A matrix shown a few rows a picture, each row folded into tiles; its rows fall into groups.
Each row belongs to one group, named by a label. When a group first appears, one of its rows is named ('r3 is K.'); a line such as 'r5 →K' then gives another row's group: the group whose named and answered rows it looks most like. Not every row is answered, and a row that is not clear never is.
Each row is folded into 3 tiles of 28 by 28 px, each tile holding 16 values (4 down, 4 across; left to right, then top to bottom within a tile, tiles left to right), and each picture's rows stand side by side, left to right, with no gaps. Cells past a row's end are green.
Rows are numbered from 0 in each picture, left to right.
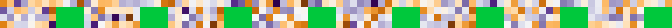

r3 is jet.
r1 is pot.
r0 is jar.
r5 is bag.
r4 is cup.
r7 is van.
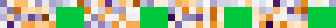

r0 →pot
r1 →jet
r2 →pot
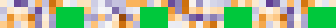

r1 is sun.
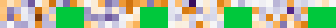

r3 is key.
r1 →van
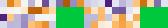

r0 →pot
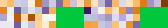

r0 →key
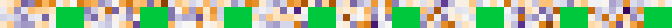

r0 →van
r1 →jar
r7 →key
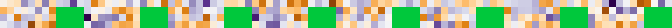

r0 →bag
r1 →pot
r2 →sun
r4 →van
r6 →key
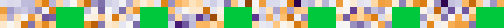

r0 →key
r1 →cup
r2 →pot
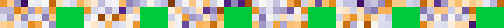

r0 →jar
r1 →key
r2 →bag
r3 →key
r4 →cup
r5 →jar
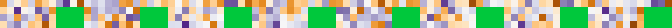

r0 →bag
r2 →jet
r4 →jar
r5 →jet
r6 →jet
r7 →bag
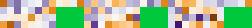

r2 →pot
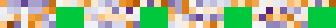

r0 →cup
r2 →pot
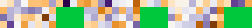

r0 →key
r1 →jar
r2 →bag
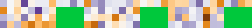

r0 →sun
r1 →cup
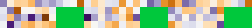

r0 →pot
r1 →van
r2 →jar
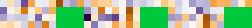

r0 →jar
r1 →pot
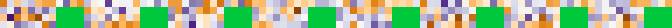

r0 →jet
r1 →sun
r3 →van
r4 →jar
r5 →sun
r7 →sun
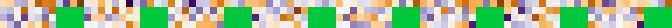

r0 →jar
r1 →pot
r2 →sun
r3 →key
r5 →jar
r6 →key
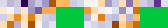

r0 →cup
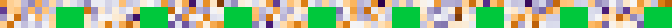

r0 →van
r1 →key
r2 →jet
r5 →jet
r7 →cup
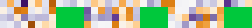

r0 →jar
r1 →van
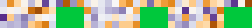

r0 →pot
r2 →bag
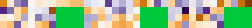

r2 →cup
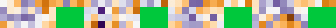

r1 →cup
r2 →van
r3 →sun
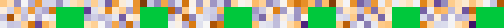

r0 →bag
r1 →jar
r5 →jar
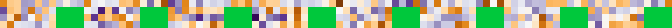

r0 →van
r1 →jet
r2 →pot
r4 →bag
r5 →pot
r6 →sun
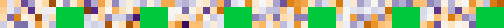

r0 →jet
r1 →pot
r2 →cup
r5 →cup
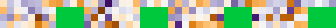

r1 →sun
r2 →key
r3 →key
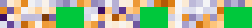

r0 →pot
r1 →cup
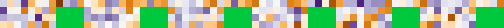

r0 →jar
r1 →van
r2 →key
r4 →cup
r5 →cup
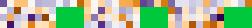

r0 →pot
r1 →jet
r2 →key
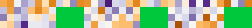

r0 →van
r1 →sun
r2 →sun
